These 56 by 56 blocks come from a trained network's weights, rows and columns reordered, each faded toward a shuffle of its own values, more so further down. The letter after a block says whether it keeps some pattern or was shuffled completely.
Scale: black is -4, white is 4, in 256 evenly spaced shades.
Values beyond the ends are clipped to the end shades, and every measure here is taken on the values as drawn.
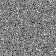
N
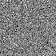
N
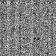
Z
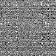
Z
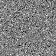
N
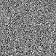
Z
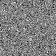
N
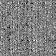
Z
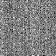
Z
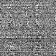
Z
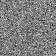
N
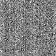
Z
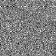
Z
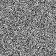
N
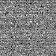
Z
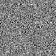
Z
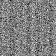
Z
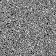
N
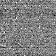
Z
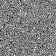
N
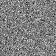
N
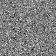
N
